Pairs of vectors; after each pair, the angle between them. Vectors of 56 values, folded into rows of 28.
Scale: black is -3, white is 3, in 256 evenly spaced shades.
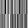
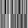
nearly parallel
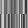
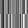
nearly opposite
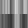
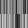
partly opposed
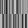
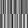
nearly opposite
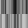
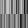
orthogonal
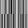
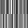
nearly opposite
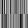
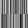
nearly parallel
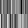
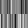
nearly parallel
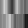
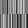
orthogonal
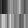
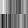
nearly opposite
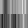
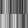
nearly opposite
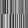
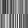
nearly parallel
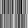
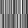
nearly opposite
